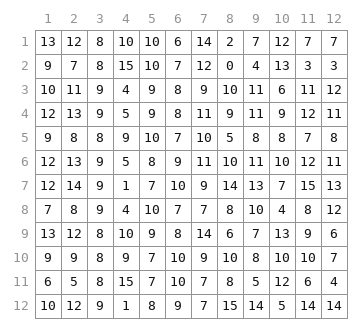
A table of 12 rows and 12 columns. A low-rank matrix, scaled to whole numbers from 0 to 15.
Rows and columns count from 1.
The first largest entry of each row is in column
7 4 12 2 5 2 11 12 7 6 4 8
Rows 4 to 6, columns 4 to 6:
5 9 8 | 9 10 7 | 5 8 9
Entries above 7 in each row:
7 6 10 11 9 11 9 7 9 10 5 9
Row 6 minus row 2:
3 6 1 -10 -2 2 -1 10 7 -3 9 8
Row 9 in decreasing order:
14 13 13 12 10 9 9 8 8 7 6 6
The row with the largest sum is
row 7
